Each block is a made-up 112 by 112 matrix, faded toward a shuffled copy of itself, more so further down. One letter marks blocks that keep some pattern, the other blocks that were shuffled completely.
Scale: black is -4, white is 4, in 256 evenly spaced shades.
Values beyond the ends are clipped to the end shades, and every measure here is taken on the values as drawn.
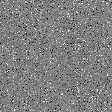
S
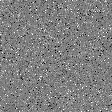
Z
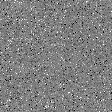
S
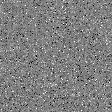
S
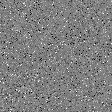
Z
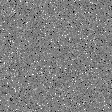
Z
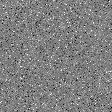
Z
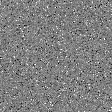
Z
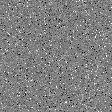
S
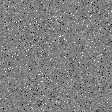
Z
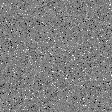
Z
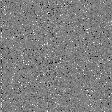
S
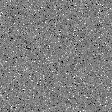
S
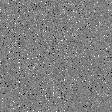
S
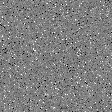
Z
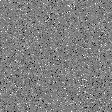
S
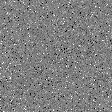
Z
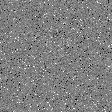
Z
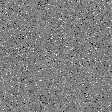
Z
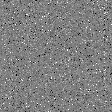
S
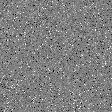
S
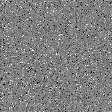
S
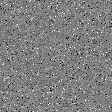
S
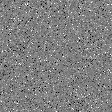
Z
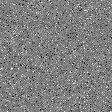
Z
